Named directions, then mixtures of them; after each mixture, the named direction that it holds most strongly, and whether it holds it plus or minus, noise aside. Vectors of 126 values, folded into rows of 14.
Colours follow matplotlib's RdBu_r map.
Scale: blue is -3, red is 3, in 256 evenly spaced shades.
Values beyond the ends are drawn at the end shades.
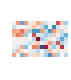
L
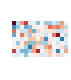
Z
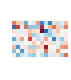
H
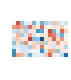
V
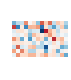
H, minus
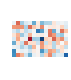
V, plus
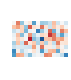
V, plus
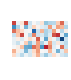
Z, plus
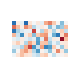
Z, minus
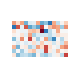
H, plus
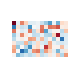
Z, plus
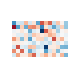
H, minus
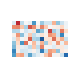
V, plus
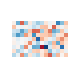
L, minus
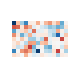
Z, minus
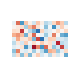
L, plus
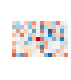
V, minus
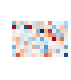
H, minus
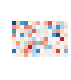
Z, minus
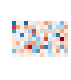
Z, minus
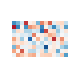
H, minus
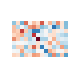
L, plus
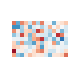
V, minus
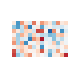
V, minus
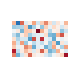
V, minus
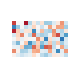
Z, plus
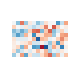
L, minus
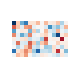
Z, minus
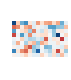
Z, minus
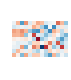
L, plus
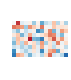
V, plus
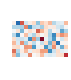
V, minus
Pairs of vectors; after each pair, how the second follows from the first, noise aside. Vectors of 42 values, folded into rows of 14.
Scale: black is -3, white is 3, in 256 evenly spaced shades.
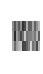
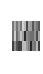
negated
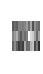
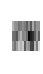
negated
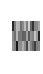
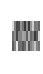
negated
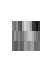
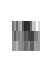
negated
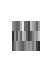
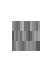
shrunk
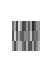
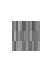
shrunk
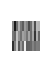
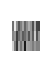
negated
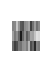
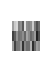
shuffled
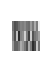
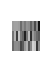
negated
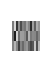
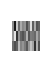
negated
